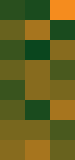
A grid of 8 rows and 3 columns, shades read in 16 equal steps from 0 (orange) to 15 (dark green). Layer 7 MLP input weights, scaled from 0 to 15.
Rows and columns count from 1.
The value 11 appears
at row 4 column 3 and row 7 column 3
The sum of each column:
80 75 65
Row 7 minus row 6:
-2 -6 6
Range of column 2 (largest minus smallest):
10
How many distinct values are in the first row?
3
